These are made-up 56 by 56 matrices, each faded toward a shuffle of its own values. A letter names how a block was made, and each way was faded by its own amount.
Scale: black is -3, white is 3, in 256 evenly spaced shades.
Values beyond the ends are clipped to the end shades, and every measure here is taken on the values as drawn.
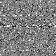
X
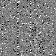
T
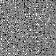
T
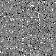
T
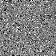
X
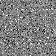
X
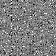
T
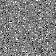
T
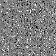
T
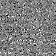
X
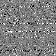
X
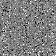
T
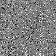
T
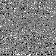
X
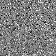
X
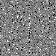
T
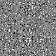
T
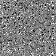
T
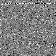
X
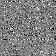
X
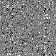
T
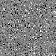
T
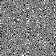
T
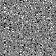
T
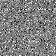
X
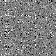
T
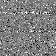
X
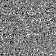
X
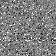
X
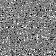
X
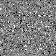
X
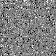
T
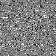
X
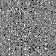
T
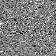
X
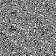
T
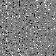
T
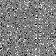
T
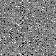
T
